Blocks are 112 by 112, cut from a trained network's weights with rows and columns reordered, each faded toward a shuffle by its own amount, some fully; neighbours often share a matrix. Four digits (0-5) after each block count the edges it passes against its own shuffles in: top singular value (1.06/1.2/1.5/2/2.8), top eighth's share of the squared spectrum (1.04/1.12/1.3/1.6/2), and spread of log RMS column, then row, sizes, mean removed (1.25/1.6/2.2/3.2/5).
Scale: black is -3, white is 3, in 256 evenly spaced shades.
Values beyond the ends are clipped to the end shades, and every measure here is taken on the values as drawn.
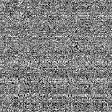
4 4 2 2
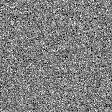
1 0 0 0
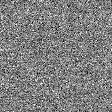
2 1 0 0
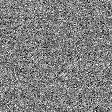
1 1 0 0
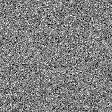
1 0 0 0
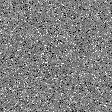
1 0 0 0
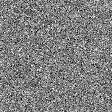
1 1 0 1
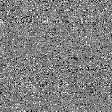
4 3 0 3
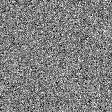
0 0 0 0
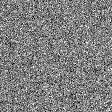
0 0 0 0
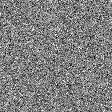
0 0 0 0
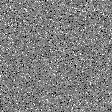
0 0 0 0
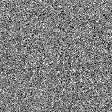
2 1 1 1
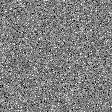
0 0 0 0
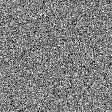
1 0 0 0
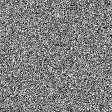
1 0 0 0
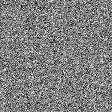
3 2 0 1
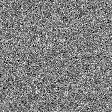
2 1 0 0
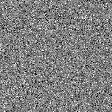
2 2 0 2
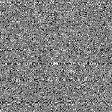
4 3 0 3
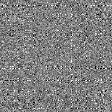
3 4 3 3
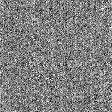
3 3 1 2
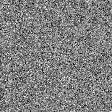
1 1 0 0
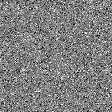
2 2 0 1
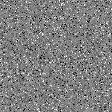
3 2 0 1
